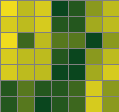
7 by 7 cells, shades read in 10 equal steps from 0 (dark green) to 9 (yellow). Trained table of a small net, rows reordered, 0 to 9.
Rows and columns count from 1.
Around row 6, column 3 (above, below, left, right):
7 0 3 1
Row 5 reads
8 7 7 0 0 6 8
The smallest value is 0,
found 6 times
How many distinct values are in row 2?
4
